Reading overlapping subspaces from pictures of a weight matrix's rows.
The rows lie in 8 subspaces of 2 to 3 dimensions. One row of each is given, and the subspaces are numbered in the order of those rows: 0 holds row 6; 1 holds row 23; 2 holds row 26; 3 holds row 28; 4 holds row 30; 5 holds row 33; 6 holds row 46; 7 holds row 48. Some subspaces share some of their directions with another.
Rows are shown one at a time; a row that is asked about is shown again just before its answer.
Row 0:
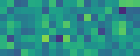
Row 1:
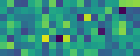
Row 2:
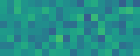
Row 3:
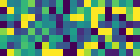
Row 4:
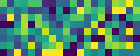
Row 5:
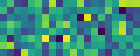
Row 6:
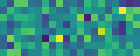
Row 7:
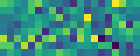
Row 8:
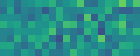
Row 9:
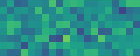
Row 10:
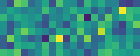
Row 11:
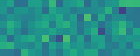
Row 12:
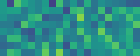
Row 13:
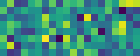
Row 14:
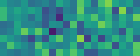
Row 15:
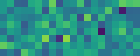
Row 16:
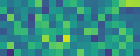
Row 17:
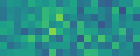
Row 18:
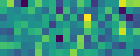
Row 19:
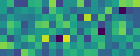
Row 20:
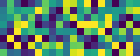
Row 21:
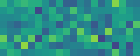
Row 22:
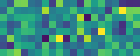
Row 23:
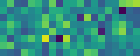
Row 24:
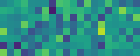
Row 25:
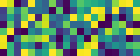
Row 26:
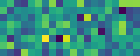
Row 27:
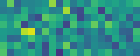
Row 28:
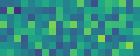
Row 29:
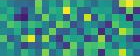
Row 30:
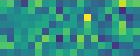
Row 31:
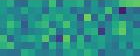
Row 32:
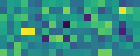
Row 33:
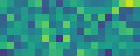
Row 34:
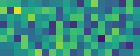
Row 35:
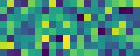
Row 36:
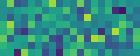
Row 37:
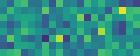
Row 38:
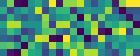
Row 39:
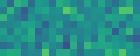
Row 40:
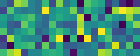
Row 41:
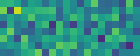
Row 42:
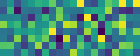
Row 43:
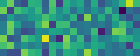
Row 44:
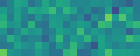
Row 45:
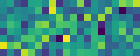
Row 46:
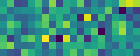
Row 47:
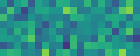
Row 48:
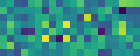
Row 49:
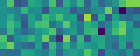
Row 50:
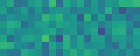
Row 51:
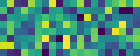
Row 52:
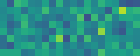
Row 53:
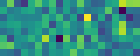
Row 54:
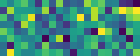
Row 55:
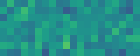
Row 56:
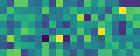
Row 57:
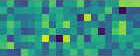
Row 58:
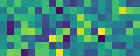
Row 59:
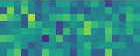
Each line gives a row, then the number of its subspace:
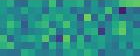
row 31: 2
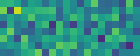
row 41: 3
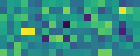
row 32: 7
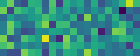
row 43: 3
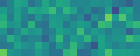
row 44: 5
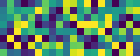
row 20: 4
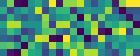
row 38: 4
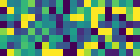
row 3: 5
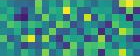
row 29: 6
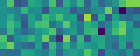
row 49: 2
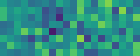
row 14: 1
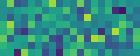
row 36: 5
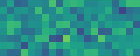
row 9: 4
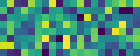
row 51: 6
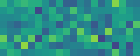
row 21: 4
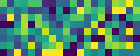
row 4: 5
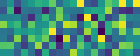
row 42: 3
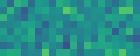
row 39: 6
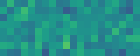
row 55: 6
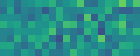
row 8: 3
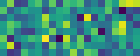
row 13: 0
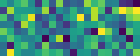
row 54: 5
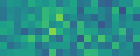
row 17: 1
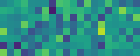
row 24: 0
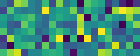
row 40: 1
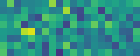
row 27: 7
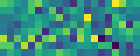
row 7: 4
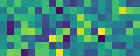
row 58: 4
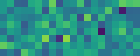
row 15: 0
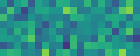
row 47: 6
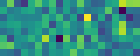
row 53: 4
